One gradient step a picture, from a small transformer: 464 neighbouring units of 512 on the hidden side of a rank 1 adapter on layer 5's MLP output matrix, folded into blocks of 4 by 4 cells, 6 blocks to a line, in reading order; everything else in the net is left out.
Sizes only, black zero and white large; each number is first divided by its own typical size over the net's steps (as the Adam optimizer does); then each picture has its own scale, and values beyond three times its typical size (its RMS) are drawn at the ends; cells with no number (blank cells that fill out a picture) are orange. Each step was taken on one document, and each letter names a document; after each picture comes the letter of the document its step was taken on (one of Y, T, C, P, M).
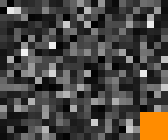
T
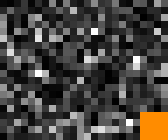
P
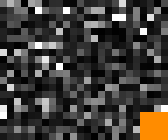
T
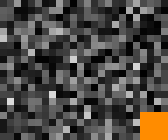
P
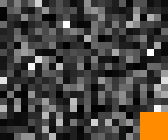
T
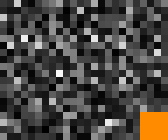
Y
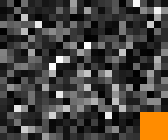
T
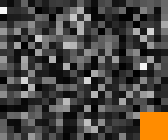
Y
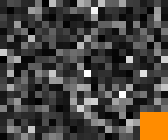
T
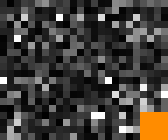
P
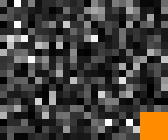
P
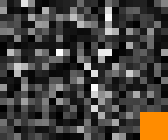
Y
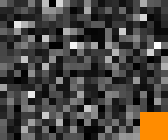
P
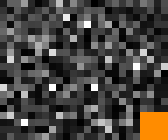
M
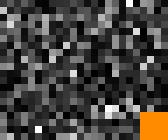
Y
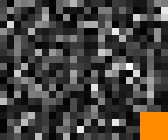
Y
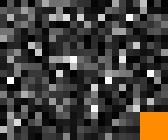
M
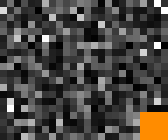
P
